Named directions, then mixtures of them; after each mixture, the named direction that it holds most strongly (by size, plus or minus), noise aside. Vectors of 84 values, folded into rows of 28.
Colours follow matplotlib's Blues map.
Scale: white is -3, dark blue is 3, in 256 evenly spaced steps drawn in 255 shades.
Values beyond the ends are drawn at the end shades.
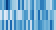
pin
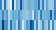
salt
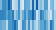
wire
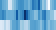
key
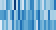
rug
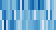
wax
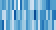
wax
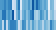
wire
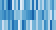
wire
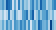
pin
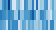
wire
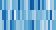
wax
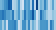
wire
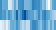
key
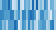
wire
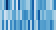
pin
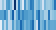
rug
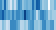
key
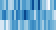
key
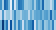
salt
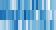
wire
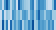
pin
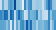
pin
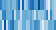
wax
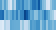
key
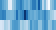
key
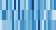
rug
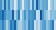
wire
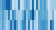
wire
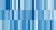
wire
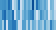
wire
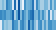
rug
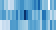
key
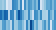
pin
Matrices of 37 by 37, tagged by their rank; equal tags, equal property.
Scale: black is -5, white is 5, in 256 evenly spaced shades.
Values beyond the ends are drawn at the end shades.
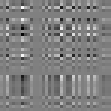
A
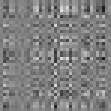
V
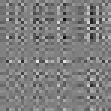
V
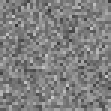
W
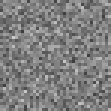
W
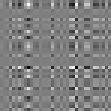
A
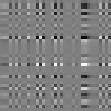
A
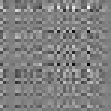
V
